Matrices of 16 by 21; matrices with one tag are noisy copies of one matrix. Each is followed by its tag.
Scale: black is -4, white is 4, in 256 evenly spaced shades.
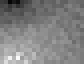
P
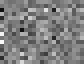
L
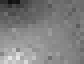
P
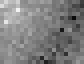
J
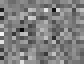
L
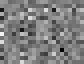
L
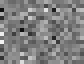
L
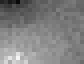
P
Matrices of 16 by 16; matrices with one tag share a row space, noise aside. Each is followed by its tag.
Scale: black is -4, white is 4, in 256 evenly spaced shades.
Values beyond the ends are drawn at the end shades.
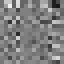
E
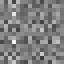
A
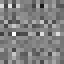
A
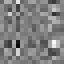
E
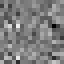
E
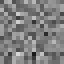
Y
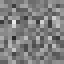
A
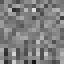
Y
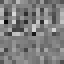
Y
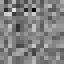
Y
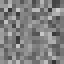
E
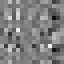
E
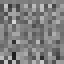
A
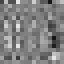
E
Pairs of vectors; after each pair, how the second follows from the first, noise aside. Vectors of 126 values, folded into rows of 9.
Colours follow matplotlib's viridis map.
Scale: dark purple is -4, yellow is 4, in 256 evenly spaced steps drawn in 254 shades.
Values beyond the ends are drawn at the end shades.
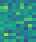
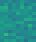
shrunk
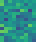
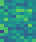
sign-scrambled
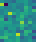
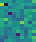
sign-scrambled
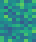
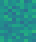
shrunk
